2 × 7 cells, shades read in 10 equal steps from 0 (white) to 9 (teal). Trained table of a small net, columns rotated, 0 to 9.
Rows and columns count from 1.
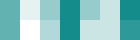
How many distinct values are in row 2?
6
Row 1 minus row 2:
0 1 1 0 2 0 1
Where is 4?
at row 1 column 3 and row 1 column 5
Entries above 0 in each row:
7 6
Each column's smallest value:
6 0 3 9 2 2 8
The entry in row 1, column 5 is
4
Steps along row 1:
down up up down down up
